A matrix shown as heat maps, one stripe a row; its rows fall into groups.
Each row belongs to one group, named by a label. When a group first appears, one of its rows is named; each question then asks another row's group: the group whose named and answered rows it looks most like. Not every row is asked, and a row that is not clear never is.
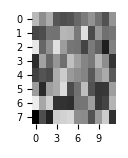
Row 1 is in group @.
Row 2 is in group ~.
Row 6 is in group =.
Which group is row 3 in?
@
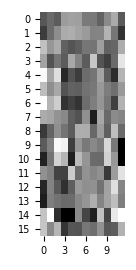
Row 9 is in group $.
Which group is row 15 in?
=
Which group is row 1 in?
@
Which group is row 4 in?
=
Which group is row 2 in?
=
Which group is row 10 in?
$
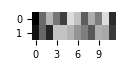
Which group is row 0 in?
$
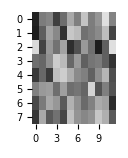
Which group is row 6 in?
$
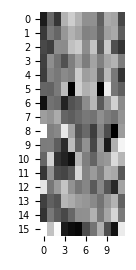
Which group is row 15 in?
=
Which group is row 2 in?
@
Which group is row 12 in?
~
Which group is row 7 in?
=
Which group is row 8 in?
~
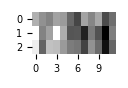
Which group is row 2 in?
~
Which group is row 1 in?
~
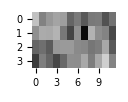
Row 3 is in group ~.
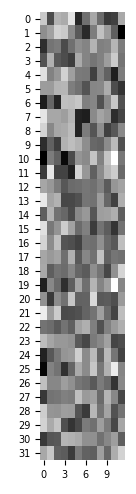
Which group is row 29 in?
=
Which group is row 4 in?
~
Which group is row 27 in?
@
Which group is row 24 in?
@
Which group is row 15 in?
~
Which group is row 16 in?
=
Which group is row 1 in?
$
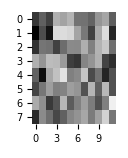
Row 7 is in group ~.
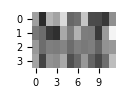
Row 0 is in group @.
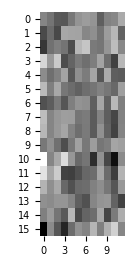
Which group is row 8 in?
~
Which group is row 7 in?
~
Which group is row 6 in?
$
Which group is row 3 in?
=
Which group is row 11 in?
=
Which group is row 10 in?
~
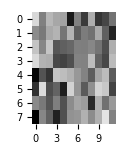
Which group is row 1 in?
$
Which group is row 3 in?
=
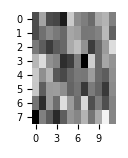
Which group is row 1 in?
$
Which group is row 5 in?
~
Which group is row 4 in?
=
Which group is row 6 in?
@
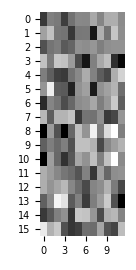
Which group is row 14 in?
$
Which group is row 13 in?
$
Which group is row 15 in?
=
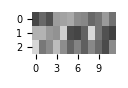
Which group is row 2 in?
~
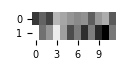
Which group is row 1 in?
~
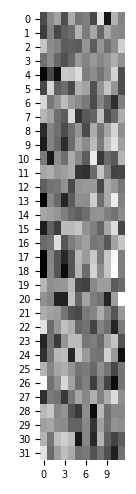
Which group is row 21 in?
=
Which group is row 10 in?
@
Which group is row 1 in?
@
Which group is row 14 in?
=
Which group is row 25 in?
~
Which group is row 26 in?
~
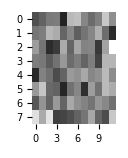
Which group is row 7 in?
=
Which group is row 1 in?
$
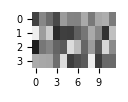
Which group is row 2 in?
$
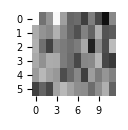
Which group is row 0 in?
~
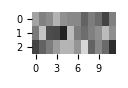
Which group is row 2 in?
@
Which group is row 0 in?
~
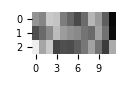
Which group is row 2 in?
=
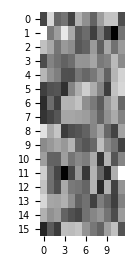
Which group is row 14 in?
=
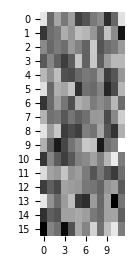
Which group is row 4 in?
=
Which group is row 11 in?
~
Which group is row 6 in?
$
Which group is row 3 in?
@
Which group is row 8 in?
=
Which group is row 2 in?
@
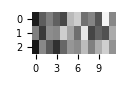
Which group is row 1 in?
@
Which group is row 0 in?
$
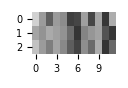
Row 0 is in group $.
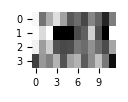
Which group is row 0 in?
~
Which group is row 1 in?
=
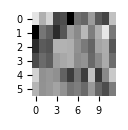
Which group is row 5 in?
~
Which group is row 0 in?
=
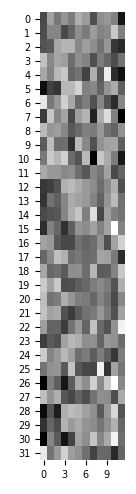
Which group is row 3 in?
~
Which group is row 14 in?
@
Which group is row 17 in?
$
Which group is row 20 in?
~
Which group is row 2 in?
@
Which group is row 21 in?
=
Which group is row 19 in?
=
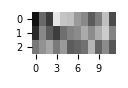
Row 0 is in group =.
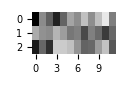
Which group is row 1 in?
~
